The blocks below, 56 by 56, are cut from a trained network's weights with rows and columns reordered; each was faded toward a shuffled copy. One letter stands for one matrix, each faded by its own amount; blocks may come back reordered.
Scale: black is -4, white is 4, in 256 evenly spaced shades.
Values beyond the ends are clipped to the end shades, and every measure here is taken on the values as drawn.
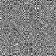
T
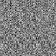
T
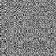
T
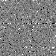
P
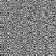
T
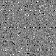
P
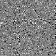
P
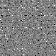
P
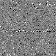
P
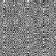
T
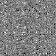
P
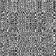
T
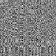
T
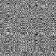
T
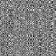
T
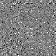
P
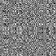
T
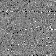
P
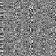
T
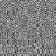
T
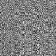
T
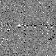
P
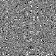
P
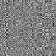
T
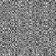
T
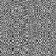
T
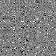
P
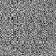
T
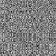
T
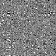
P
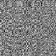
T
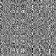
T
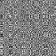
T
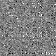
P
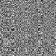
T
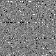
P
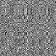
T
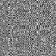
T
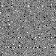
P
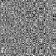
T
